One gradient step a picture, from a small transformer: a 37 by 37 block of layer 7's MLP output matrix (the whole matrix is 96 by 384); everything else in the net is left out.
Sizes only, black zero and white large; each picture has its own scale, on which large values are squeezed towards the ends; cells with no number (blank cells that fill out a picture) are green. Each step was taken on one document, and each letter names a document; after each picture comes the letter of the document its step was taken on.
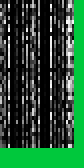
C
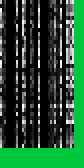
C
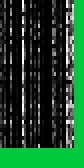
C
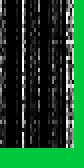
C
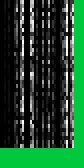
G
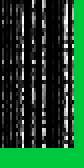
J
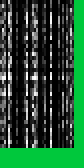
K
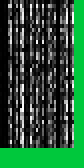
G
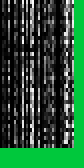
G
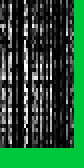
K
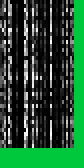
K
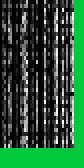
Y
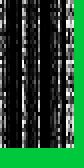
C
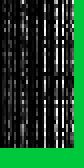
Y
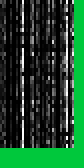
G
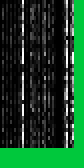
J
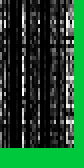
C
